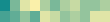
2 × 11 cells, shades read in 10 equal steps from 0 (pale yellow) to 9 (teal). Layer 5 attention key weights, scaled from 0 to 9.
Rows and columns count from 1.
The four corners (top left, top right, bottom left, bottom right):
9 3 7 1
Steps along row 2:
down down up down up up down up down same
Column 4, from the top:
0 6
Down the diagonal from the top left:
9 6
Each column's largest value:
9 6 4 6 3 5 4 3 4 4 3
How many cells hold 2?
2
